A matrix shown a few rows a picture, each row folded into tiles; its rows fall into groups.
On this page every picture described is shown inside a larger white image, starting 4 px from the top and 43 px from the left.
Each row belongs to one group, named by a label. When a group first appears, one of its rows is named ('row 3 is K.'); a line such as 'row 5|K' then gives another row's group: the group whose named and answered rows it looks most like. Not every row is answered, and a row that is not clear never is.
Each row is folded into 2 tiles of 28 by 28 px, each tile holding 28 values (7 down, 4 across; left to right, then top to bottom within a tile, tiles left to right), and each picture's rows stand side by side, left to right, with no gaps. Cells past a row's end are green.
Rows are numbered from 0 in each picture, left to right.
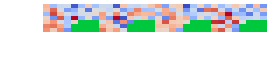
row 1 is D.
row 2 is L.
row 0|L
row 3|L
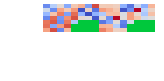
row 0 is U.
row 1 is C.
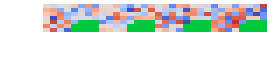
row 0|L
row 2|D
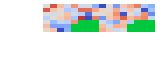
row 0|C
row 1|U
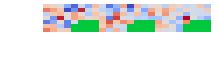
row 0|C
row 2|L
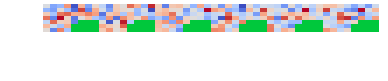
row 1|U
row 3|C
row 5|C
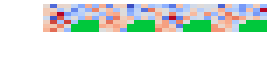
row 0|L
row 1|L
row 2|D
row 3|L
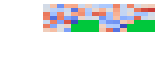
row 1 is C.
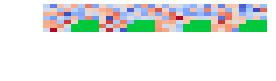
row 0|L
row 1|L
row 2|L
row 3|L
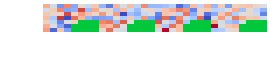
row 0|D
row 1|L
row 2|U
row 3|U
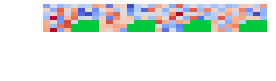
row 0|U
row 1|L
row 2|D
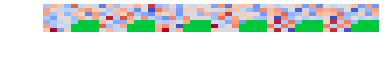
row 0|C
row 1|U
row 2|C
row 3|U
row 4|L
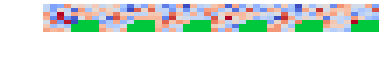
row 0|D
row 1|C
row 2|D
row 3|D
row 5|L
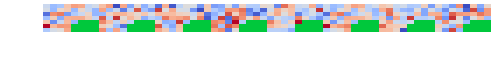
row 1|D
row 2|U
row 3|U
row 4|L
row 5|U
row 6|L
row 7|D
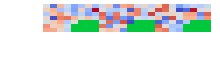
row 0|L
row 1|D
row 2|C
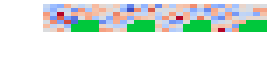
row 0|D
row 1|C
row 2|U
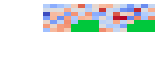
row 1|C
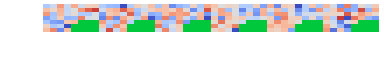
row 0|C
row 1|U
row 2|U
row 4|L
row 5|D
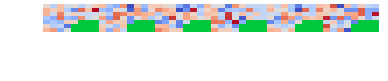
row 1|D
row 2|C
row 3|D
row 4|C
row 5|D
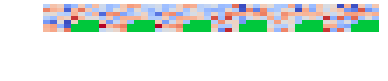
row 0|C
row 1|U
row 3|D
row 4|D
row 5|D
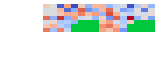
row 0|D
